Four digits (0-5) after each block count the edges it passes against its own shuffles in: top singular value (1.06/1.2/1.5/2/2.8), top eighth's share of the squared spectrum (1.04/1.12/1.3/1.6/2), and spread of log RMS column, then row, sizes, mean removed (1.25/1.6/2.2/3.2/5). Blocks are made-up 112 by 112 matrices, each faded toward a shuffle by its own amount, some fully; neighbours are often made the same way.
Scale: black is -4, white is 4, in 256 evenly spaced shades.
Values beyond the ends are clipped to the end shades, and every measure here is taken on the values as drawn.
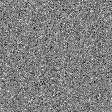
1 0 0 0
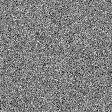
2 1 0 0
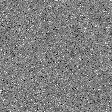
0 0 0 0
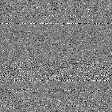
2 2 0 4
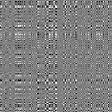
5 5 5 4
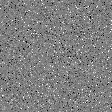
2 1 0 0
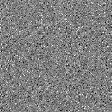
4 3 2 1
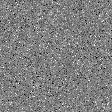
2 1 0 0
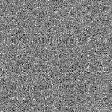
4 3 1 1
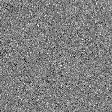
3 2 0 1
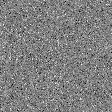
0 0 0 0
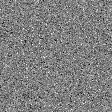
0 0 0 0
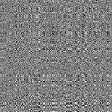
5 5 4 4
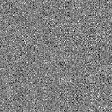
4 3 2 2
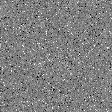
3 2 0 0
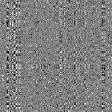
5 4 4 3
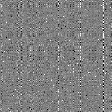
5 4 3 2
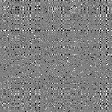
5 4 3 3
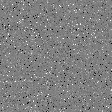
2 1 0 0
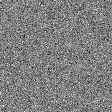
0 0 0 0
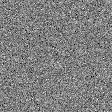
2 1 0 0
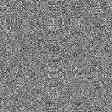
4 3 2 2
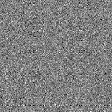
4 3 2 2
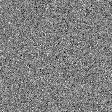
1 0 0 0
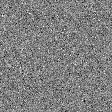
0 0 0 0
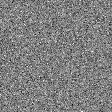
1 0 0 0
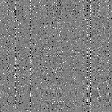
5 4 3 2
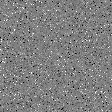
1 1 0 0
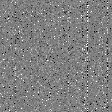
4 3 2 0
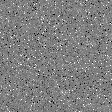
0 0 0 0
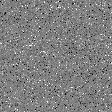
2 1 0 0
